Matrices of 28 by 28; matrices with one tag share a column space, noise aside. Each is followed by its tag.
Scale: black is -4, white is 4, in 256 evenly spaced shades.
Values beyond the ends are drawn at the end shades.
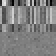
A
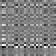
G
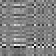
G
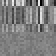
A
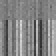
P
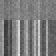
P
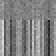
P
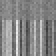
P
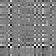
G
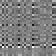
G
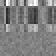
A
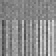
P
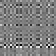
G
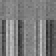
P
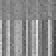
P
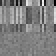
A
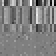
A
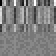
A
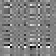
G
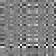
G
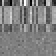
A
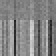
P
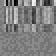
A
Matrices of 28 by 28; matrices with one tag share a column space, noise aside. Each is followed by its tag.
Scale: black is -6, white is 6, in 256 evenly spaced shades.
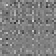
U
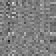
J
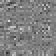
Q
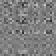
U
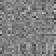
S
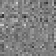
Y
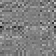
Q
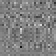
Y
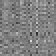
J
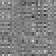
J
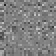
Q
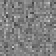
Y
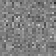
Y
